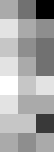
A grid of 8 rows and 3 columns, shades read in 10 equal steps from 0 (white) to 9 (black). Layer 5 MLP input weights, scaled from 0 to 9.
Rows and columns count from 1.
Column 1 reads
3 1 2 1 0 1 2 3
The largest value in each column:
3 5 9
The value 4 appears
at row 2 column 3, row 3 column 2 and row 8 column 2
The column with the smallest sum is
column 1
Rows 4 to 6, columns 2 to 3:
3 5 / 2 1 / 3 3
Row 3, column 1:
2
